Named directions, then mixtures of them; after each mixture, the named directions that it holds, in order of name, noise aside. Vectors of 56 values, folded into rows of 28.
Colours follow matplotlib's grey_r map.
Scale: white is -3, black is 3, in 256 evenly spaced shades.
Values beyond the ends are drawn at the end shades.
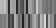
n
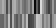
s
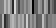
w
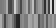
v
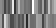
w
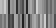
n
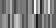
s, v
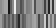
n, v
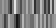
s, v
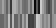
s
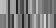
n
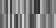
n, s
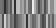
n, w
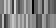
w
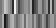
v, w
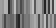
n, v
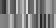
n, s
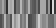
s, v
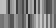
n, s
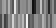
s, w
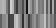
n, v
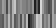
s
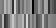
w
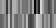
s
